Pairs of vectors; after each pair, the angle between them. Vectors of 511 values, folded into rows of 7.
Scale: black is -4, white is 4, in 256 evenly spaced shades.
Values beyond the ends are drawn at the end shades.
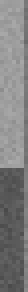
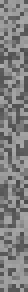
orthogonal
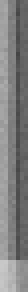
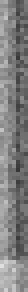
nearly parallel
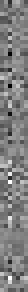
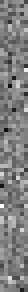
partly aligned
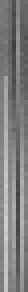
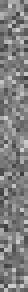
orthogonal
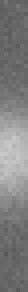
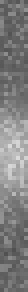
nearly parallel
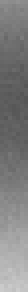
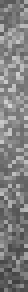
partly opposed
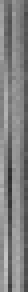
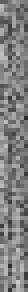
partly aligned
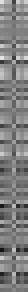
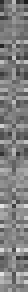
nearly opposite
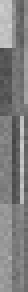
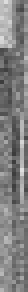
nearly parallel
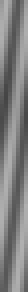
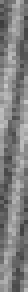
nearly opposite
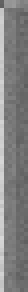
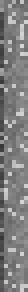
partly opposed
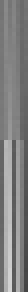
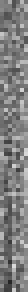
partly opposed
